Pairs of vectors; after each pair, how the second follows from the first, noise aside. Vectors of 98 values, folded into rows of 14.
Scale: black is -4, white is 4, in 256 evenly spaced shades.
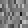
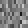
copied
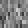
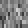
copied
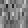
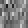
copied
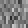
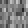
shuffled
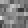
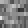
copied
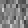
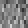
copied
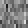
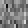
copied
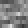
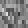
shuffled
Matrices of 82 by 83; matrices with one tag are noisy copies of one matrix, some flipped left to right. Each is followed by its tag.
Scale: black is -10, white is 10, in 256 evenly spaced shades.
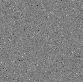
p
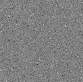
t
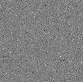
p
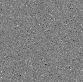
t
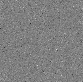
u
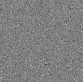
t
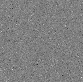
t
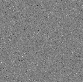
p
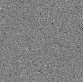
u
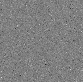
t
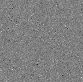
t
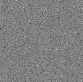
u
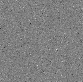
u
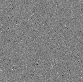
t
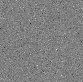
u
